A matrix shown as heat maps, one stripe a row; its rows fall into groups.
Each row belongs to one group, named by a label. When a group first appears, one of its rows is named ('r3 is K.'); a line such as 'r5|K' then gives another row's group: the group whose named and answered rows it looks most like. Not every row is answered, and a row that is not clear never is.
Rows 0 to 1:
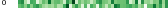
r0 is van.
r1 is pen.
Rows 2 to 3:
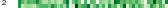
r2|pen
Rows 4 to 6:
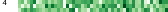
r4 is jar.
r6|van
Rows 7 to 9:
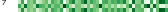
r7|jar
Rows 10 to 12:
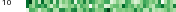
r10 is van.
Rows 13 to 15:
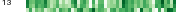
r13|pen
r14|pen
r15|jar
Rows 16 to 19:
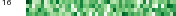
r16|van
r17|jar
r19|pen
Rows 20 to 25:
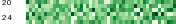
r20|pen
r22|jar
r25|jar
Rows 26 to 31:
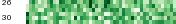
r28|jar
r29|pen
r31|pen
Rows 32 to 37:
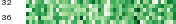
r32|jar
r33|pen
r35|pen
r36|van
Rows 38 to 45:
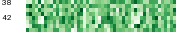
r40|van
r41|van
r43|jar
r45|pen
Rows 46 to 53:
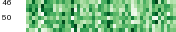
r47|van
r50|jar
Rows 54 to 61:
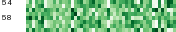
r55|jar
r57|pen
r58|van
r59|jar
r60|jar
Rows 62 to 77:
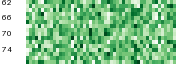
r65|jar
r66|jar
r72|jar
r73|van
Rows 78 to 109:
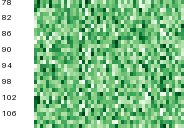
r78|van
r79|van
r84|van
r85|pen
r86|jar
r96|pen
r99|van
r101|jar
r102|van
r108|pen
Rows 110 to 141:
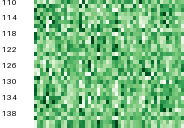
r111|van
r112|pen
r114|van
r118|pen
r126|van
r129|van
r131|pen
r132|pen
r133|pen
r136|pen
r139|pen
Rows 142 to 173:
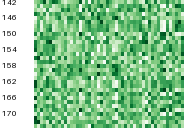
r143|jar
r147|jar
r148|jar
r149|jar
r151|van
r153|pen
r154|pen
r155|van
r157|van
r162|pen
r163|pen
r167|jar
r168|pen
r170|jar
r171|pen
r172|van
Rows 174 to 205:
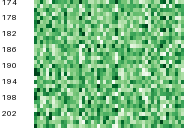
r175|jar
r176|pen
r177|van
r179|van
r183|pen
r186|van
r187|jar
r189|jar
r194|pen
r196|van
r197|pen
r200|jar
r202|van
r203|jar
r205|pen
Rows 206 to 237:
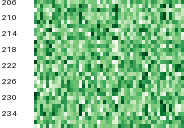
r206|pen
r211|van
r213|jar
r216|pen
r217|jar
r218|pen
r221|pen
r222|jar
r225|van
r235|jar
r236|pen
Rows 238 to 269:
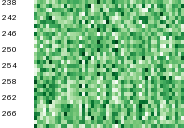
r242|jar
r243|van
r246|pen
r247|jar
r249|jar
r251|pen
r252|van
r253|van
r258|pen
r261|van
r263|jar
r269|pen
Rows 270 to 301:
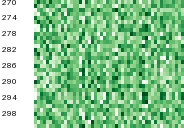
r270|van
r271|pen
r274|pen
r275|van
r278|pen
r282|pen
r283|van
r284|jar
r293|van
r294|van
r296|jar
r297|jar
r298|pen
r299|van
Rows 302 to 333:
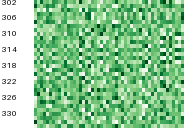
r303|pen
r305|van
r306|van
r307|pen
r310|jar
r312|pen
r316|jar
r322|van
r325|van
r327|van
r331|van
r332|pen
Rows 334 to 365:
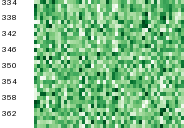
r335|pen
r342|pen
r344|pen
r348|van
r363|pen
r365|pen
